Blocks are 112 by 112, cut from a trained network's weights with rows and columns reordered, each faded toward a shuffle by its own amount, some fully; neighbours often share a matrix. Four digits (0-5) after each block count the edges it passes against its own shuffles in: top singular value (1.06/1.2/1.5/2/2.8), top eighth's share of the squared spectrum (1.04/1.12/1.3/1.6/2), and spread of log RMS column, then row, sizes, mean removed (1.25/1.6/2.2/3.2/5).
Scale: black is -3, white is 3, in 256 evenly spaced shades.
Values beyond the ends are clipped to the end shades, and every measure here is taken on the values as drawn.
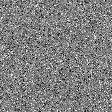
0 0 0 0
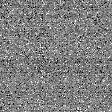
2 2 2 0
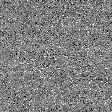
1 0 0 0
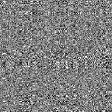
4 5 2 3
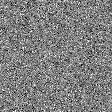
0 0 0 0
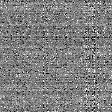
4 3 3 0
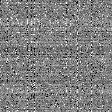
4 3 3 0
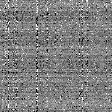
4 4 4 0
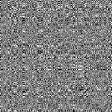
4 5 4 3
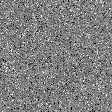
0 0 0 0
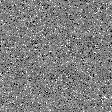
0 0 0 0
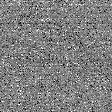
2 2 1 0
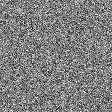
0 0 0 0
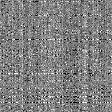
4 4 0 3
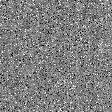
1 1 0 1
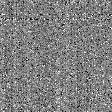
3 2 0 2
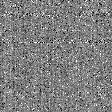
2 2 0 2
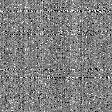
3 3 0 3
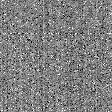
2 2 0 2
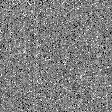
2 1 0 1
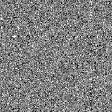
3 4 2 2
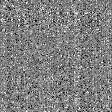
3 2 0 2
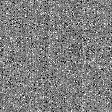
2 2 0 2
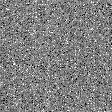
1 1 0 1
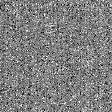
2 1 0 1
